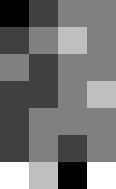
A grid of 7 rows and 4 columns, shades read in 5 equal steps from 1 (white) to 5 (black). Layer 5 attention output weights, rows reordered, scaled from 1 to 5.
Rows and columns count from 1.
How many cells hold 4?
8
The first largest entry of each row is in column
1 1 2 1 1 1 3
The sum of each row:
15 12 13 13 13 14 9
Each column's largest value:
5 4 5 3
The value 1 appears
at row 7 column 1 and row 7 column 4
